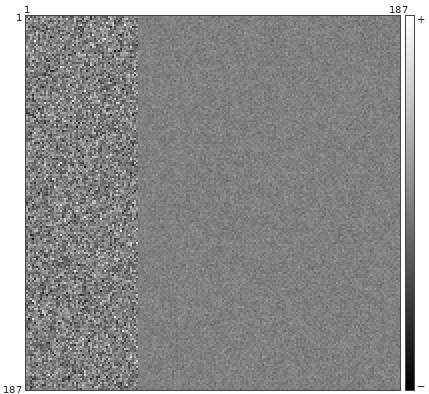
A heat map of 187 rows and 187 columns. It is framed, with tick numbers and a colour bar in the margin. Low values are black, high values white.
Seam: vertical, 30% of the way across, the right part calmer. Histogram: heavy tails on both sides. Mirror symmetry: none. Stripes: none.
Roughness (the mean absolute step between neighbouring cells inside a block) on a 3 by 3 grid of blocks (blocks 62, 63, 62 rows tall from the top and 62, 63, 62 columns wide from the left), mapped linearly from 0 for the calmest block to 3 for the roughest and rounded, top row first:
3 0 0 | 3 0 0 | 3 0 0
